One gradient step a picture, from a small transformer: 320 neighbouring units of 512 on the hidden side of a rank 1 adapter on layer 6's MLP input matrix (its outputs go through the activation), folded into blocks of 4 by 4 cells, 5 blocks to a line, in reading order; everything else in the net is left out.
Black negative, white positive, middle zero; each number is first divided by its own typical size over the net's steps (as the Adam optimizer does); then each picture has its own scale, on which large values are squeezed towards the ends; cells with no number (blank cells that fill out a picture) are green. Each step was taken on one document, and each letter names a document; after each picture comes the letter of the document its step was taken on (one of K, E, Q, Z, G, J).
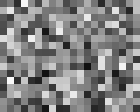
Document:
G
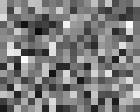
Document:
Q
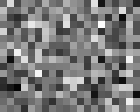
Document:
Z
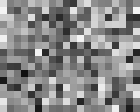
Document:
Q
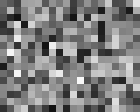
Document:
Q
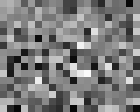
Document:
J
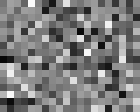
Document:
J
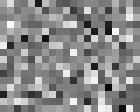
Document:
J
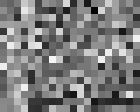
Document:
G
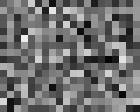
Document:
J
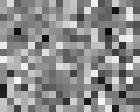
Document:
J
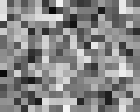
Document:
Q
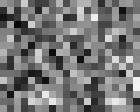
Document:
Z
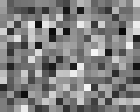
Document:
G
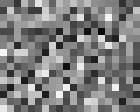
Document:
Z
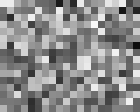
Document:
Q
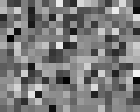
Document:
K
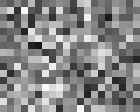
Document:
G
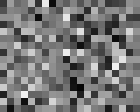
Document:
J
